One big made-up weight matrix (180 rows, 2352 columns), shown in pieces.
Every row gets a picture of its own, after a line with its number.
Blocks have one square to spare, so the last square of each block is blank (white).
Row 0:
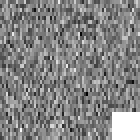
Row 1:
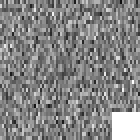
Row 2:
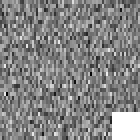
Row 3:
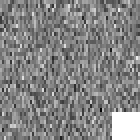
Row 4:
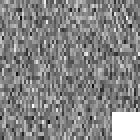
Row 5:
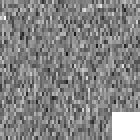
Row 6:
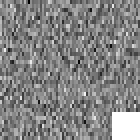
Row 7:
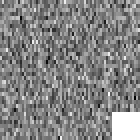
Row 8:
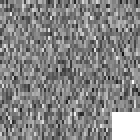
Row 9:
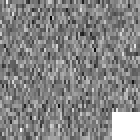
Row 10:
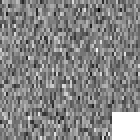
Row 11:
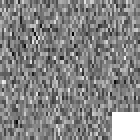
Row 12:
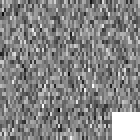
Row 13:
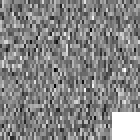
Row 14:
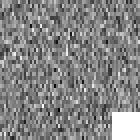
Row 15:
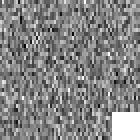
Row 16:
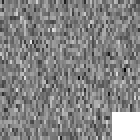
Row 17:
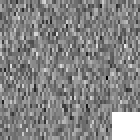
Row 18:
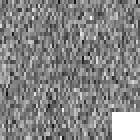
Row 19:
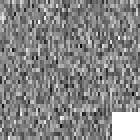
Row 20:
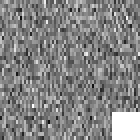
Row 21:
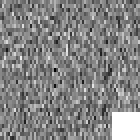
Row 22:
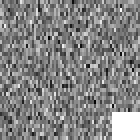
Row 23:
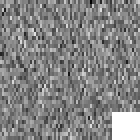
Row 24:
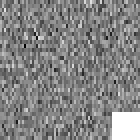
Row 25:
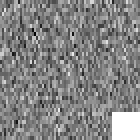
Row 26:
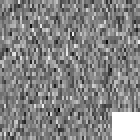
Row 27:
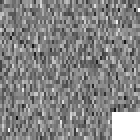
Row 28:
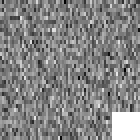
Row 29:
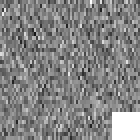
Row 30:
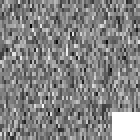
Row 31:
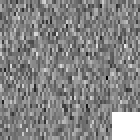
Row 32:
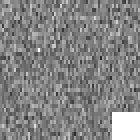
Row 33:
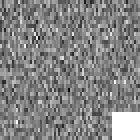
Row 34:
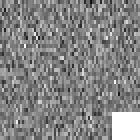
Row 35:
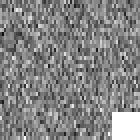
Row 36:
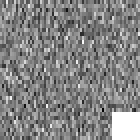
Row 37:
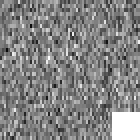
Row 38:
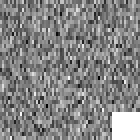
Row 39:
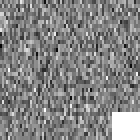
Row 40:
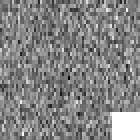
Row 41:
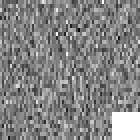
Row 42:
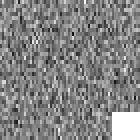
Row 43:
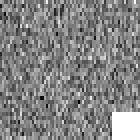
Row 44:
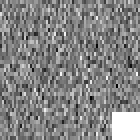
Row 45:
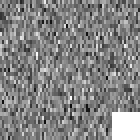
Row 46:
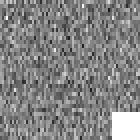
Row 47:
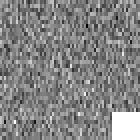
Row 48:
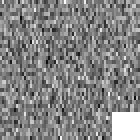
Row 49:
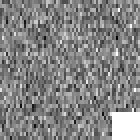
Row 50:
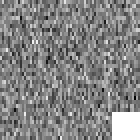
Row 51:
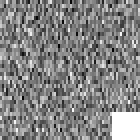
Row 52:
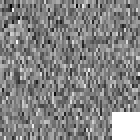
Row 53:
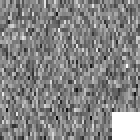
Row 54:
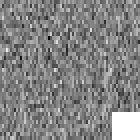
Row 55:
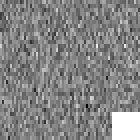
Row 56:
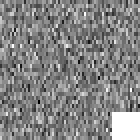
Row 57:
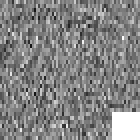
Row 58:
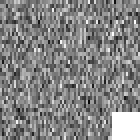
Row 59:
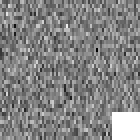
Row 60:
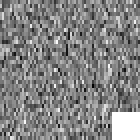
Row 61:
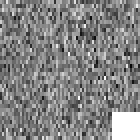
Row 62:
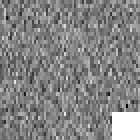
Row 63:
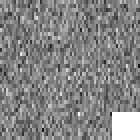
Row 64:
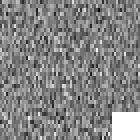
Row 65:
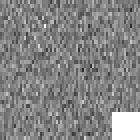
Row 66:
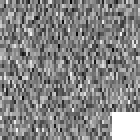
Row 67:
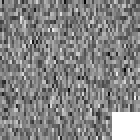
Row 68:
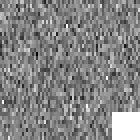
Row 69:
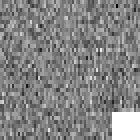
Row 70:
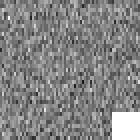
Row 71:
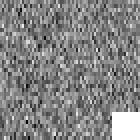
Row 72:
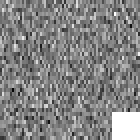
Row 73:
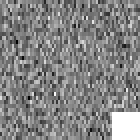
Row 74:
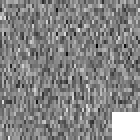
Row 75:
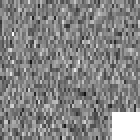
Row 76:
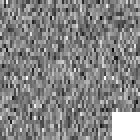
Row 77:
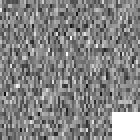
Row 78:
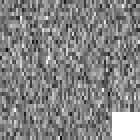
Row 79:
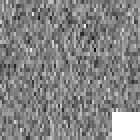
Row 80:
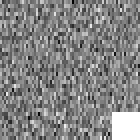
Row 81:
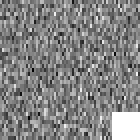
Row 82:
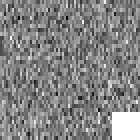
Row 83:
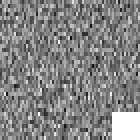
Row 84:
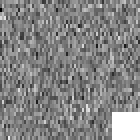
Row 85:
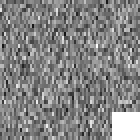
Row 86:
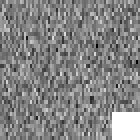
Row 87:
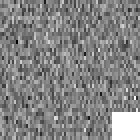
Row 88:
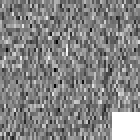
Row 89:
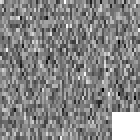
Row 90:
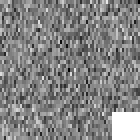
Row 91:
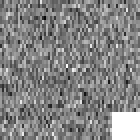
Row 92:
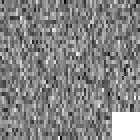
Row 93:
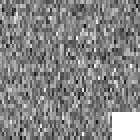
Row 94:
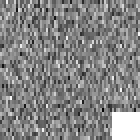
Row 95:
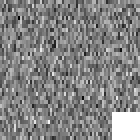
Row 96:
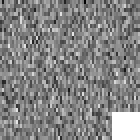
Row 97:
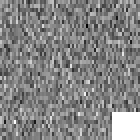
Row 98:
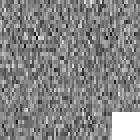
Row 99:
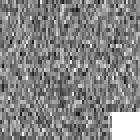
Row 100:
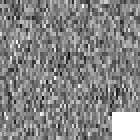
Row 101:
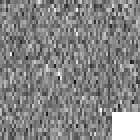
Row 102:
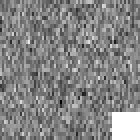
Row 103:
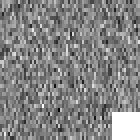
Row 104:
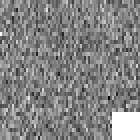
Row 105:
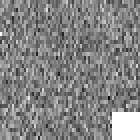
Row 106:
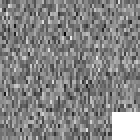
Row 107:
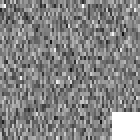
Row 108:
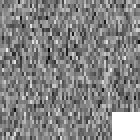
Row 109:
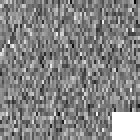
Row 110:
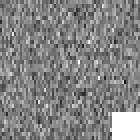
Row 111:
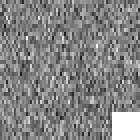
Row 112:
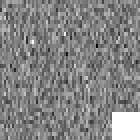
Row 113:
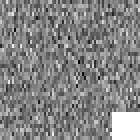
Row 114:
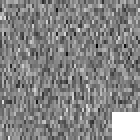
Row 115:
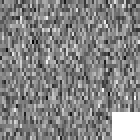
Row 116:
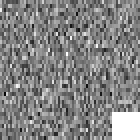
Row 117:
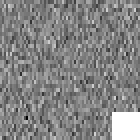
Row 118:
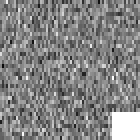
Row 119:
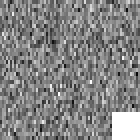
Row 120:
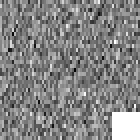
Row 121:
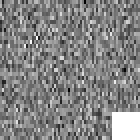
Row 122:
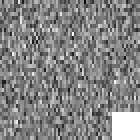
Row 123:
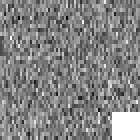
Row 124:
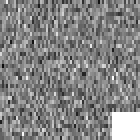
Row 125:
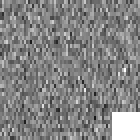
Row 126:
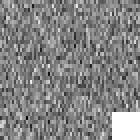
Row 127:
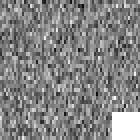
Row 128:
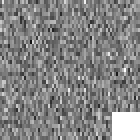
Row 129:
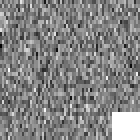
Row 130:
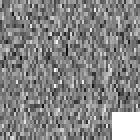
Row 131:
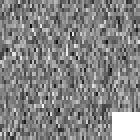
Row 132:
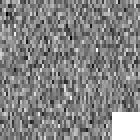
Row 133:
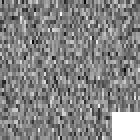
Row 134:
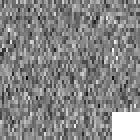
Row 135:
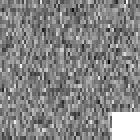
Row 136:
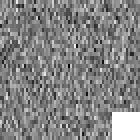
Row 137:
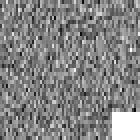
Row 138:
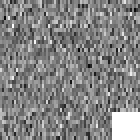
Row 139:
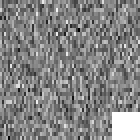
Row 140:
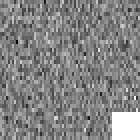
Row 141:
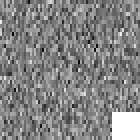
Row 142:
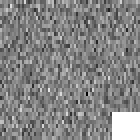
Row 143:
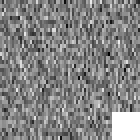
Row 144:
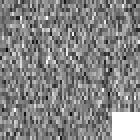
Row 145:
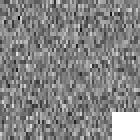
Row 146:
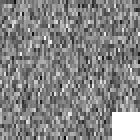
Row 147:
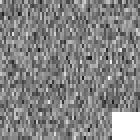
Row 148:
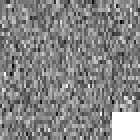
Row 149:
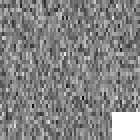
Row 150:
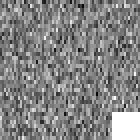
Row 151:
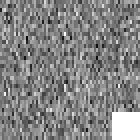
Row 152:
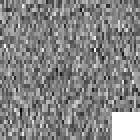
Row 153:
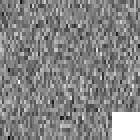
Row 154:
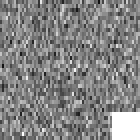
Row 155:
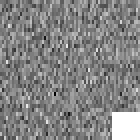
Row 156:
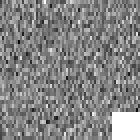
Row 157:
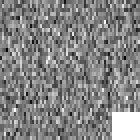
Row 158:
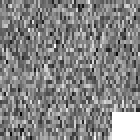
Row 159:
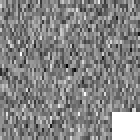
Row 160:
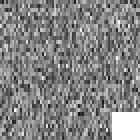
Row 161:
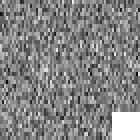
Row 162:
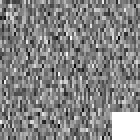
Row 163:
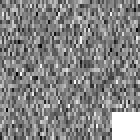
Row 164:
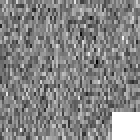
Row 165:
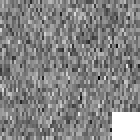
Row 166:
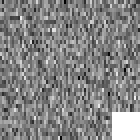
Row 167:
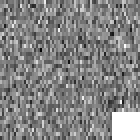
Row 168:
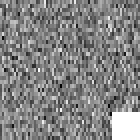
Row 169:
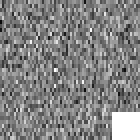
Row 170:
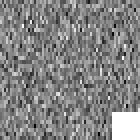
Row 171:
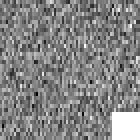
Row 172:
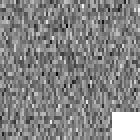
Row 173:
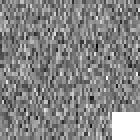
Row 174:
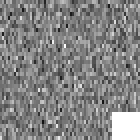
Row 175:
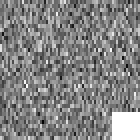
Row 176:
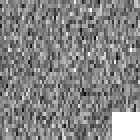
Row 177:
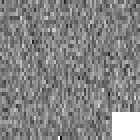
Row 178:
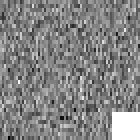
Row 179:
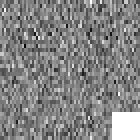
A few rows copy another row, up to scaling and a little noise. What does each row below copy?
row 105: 104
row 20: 4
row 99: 154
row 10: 64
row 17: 31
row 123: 82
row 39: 129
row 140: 87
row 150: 127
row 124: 118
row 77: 116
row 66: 51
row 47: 97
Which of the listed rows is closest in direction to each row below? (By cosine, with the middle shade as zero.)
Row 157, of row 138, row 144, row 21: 144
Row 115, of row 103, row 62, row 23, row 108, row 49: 103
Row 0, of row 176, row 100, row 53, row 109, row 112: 176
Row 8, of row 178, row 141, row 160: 160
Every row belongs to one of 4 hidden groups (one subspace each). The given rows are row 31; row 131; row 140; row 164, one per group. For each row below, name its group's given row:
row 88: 131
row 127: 140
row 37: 131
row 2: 31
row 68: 31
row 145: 140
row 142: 164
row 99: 164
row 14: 131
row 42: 131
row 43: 164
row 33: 131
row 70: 140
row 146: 140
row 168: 140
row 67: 131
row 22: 31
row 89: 131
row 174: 140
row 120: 164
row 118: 164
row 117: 140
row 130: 131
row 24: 131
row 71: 140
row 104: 140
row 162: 31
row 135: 164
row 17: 31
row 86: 31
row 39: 31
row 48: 131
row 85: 31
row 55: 31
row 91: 164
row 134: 164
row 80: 31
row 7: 131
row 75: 164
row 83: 31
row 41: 31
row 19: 31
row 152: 164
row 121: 131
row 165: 164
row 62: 140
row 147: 140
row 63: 164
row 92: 131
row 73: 140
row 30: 131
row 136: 164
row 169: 131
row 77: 31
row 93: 164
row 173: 31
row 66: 164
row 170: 140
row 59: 31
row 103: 131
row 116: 31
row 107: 140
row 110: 164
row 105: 140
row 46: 140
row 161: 31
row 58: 140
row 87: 140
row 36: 164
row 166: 131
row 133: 131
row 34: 131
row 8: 164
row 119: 140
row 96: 131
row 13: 131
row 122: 131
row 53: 140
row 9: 164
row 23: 131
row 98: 131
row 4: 140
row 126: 140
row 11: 131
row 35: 140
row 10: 31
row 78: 131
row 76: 164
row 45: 31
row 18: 164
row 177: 131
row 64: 31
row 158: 140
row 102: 164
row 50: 131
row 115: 131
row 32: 140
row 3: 140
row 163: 140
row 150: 140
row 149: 140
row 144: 131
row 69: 140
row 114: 31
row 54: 131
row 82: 140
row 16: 131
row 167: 140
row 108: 131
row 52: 140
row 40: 164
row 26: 131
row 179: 131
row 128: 131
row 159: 164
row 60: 131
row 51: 164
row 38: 164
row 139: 31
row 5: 31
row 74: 31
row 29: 131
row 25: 131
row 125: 131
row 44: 31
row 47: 164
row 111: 31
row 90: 140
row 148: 140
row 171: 140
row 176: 164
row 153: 31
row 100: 140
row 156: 140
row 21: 131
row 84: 31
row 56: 164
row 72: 140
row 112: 31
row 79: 164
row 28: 131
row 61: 164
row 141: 164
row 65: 140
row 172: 140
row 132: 31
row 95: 140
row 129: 31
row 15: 131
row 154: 164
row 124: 164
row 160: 164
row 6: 164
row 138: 140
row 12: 131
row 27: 140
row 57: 164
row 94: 164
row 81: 31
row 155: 140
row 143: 131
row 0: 164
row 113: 164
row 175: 140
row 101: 140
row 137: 164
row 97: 164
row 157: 131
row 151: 31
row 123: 140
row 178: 31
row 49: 140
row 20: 140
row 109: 164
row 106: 31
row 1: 164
